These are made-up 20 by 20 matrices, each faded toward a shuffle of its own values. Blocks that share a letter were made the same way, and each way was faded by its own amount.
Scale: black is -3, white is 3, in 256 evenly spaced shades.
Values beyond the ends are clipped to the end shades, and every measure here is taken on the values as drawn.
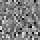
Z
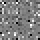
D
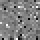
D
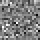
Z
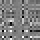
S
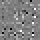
D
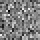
Z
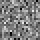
Z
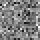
Z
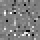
D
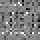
D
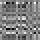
S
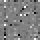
D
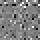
D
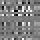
S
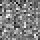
Z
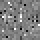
D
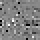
D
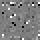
D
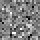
Z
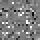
D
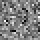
Z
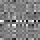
S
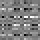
S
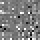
D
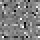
D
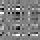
S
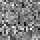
Z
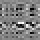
S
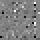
D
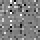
D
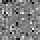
D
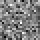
Z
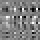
S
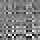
S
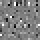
D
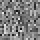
Z
